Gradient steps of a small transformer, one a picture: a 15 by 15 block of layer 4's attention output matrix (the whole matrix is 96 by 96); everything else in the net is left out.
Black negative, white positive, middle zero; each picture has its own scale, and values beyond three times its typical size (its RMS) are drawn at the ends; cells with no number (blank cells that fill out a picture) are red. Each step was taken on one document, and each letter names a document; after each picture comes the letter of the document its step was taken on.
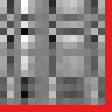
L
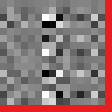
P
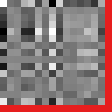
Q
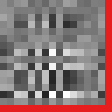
Q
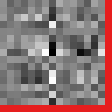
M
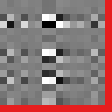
P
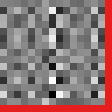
P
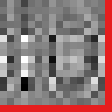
L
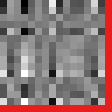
L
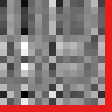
L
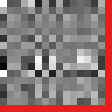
Q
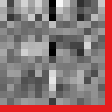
M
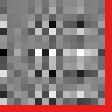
Q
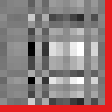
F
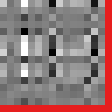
L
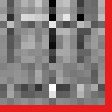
M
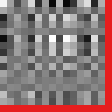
Q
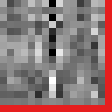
M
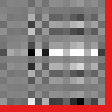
F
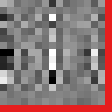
Q
